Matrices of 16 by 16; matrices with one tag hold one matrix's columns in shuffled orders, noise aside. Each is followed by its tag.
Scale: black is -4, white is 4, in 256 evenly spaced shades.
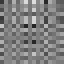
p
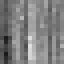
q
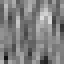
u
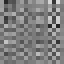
p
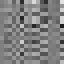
p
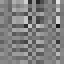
p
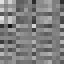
p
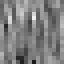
u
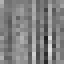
q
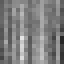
q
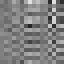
p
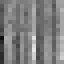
q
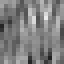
u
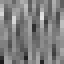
u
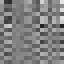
p
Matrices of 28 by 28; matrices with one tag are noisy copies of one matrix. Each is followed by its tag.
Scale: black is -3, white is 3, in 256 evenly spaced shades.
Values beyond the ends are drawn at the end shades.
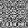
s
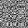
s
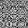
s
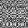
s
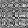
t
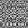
s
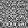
s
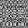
s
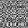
s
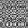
s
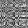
t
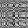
t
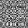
s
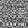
s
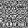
s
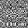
s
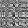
t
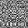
s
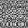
s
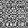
s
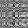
t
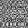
s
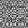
s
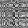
t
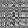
t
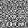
s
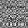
s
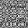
s
